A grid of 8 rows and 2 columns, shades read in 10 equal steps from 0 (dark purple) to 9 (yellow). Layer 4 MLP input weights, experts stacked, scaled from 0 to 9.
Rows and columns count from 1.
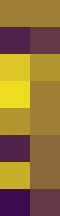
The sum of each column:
37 33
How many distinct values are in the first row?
1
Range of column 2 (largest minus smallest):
4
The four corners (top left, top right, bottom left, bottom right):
5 5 0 2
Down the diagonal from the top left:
5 2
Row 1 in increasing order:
5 5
